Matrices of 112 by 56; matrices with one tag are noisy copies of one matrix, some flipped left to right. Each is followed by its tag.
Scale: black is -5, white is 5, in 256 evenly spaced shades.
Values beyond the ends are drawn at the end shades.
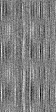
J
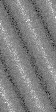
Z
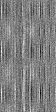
J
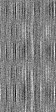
J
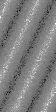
Z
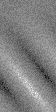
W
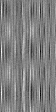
J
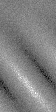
W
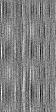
J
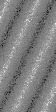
Z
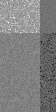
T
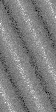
Z
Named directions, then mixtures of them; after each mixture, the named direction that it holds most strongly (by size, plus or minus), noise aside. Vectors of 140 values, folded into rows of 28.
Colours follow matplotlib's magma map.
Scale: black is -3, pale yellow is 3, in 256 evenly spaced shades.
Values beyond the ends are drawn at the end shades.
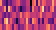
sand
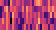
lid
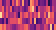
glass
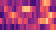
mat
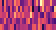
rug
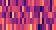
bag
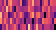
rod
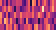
sand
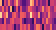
glass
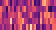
lid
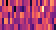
sand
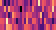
sand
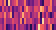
bag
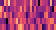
lid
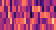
rug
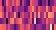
glass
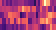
mat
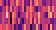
lid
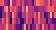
lid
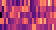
glass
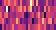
sand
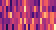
rod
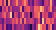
bag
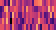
lid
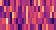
lid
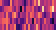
lid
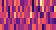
rug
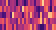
bag
